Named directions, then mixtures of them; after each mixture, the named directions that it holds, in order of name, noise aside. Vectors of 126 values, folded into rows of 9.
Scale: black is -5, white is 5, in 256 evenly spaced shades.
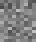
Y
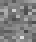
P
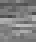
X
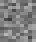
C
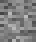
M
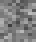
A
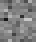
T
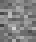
M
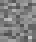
C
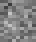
M, P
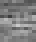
X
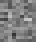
M, T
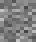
P, Y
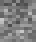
A, P, X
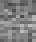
C, T, X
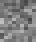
A, C, X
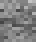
X, Y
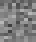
A, C, Y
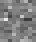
T
